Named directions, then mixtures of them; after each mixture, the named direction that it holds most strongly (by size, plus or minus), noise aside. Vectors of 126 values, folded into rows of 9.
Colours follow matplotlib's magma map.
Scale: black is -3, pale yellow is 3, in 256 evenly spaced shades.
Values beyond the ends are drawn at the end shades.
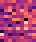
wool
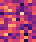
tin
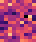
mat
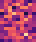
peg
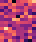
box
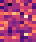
mat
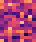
mat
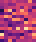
wool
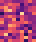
tin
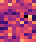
mat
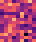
tin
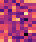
peg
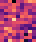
box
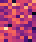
box
